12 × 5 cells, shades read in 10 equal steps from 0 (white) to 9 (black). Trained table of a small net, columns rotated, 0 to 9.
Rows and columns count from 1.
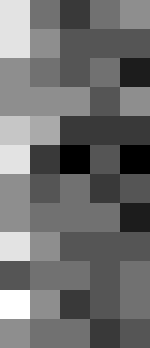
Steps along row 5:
up up same same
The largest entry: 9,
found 2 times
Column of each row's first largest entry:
3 3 5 4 3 3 4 5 3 1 3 4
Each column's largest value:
6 7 9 7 9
